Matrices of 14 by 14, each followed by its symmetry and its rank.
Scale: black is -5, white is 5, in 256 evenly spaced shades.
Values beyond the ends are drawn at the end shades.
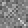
symmetric, full rank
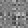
antisymmetric, rank two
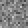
neither, full rank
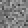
neither, full rank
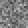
neither, full rank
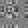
antisymmetric, rank two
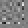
antisymmetric, rank two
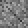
symmetric, full rank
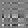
neither, rank one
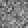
symmetric, full rank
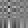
neither, rank one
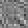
antisymmetric, rank two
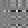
neither, rank one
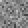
symmetric, full rank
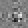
antisymmetric, rank two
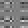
neither, rank one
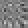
antisymmetric, rank two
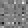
antisymmetric, rank two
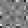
antisymmetric, rank two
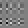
neither, rank one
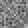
symmetric, full rank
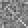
symmetric, full rank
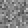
neither, full rank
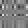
neither, rank one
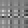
neither, rank one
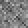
symmetric, full rank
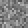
neither, full rank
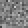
neither, full rank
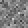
symmetric, full rank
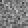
neither, full rank
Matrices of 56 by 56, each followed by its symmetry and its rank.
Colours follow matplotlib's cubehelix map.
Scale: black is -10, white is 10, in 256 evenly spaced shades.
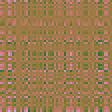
neither, rank two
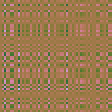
neither, rank one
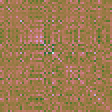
symmetric, rank five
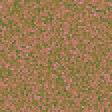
neither, full rank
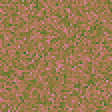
neither, full rank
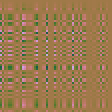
neither, rank one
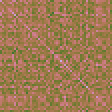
symmetric, rank five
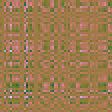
neither, rank two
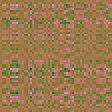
neither, rank three
